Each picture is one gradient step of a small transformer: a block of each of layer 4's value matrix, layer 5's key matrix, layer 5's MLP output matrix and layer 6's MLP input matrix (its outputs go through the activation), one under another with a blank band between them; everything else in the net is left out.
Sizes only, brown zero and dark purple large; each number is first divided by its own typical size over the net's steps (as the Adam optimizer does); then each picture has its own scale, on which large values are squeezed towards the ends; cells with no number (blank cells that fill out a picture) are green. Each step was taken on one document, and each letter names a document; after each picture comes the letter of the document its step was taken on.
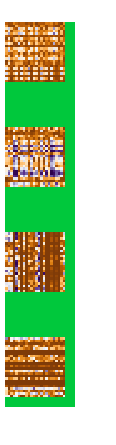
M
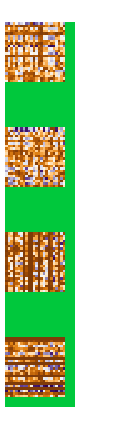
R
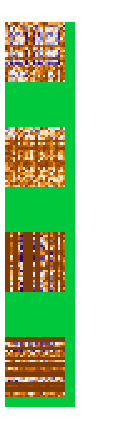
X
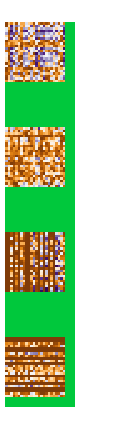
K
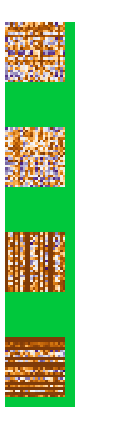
K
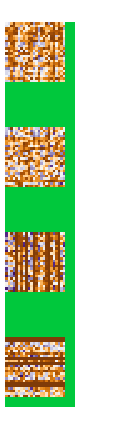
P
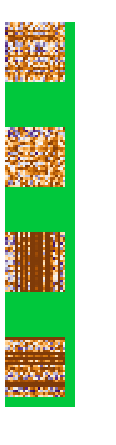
P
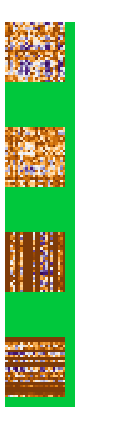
X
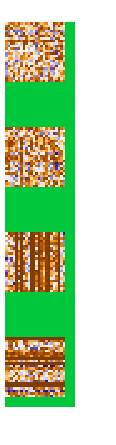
P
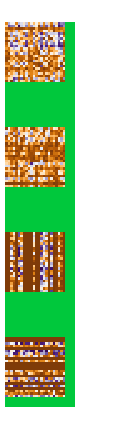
X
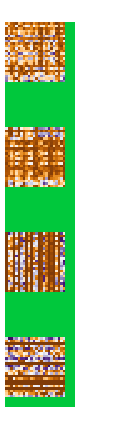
M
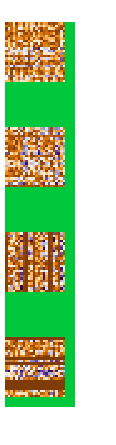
R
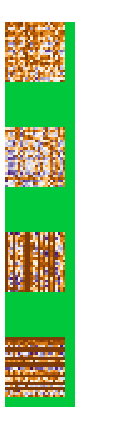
K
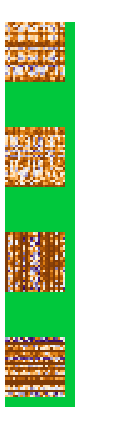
M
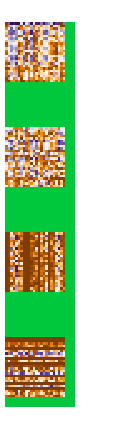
K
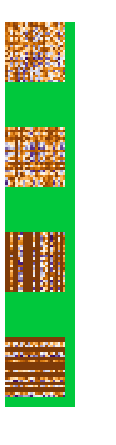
X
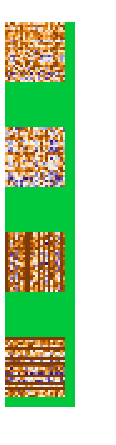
K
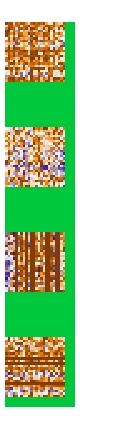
P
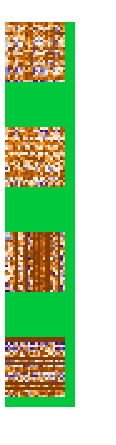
P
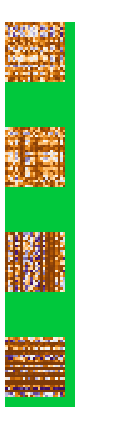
M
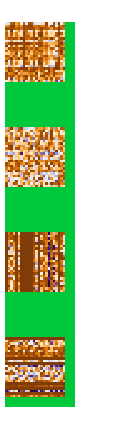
R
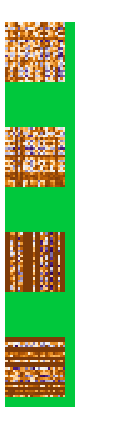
X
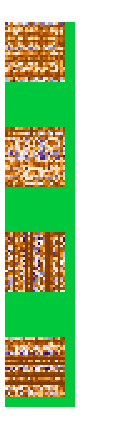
M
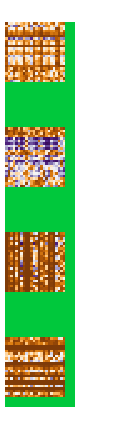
K
